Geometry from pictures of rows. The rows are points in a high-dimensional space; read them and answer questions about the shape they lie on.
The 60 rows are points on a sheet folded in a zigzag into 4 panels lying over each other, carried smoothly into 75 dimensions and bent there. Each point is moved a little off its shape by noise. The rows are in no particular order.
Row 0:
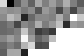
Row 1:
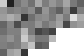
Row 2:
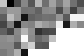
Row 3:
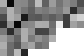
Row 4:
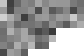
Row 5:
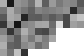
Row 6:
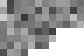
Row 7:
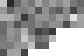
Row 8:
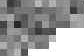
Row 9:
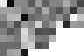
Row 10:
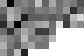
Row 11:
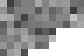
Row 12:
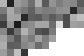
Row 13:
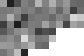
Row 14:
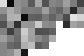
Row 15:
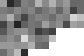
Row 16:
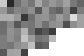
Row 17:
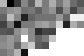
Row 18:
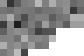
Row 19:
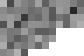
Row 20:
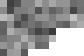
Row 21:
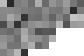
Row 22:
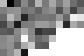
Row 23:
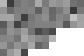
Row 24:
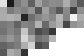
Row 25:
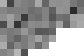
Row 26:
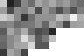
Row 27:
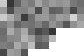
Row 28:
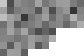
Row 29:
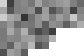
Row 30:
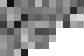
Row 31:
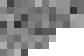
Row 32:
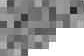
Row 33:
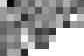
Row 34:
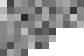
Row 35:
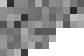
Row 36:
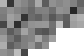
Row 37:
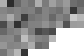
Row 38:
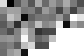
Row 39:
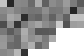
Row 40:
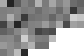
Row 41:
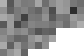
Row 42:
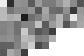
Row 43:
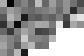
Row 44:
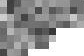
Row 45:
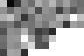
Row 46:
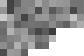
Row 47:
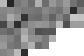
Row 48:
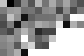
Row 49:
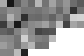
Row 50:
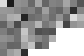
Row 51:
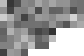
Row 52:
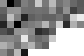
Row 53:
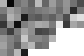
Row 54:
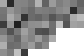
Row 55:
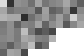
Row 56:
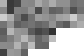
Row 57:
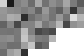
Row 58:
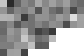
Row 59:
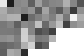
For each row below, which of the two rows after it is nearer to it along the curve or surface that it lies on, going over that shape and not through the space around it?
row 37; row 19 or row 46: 46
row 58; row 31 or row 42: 42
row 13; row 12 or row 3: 3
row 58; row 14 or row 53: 14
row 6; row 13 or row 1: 1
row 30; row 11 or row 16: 11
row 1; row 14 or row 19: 14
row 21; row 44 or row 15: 15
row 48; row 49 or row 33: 33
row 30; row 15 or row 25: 15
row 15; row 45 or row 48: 48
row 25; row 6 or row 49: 49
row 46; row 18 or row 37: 37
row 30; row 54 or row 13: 13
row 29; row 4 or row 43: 4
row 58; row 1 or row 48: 1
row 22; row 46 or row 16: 16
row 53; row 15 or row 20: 15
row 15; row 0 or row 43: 43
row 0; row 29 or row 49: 29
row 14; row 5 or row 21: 21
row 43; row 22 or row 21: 21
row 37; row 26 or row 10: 10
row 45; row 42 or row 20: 42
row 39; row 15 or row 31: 15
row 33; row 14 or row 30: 14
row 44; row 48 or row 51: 51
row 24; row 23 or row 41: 23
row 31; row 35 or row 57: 35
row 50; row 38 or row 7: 7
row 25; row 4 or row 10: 10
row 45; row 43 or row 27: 27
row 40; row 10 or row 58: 10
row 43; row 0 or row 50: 50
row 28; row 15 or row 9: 15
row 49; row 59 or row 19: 19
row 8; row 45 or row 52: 52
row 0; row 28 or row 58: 58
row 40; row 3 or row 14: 3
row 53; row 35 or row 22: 35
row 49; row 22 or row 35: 35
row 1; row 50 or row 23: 50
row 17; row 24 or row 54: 24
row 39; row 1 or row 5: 5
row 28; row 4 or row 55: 4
